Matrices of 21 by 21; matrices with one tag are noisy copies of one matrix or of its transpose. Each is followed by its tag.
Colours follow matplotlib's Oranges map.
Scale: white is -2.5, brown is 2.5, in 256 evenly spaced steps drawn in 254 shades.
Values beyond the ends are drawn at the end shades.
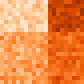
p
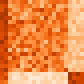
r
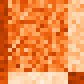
r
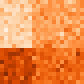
p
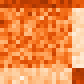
r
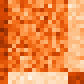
r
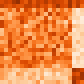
r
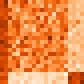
r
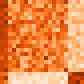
r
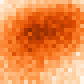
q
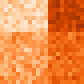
p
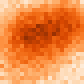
q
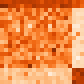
r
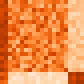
r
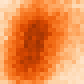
q
